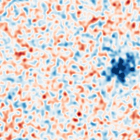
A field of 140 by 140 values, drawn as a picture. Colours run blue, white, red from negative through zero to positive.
Grain: blotchy. Dips: one, in the middle right. Mirror symmetry: none. Stripes: none.
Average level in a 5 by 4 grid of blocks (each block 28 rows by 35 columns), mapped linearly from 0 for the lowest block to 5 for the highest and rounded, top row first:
4445 | 5443 | 4440 | 4444 | 5445
